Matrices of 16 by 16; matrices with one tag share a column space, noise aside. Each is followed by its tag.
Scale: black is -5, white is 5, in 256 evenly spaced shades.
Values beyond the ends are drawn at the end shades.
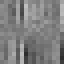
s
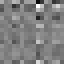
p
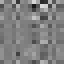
p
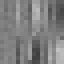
s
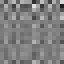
p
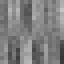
s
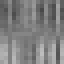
s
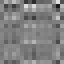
p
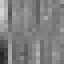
s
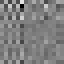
p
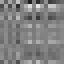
p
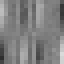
s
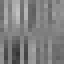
s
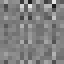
p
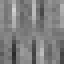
s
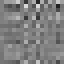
p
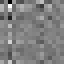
p
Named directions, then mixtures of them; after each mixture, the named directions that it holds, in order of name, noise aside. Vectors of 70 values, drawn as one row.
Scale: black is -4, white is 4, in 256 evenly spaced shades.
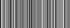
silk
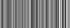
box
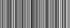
box, silk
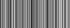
box, silk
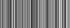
box, silk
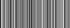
silk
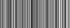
box, silk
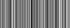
box, silk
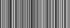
box, silk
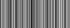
box, silk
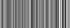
box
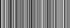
silk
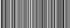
silk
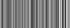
box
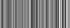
box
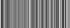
box, silk
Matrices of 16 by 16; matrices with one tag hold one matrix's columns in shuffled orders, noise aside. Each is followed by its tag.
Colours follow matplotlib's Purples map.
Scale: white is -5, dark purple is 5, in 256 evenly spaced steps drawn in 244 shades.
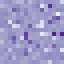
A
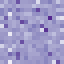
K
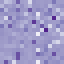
K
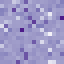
K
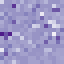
A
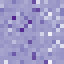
K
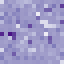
A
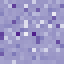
A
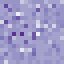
A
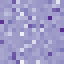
K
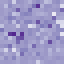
A
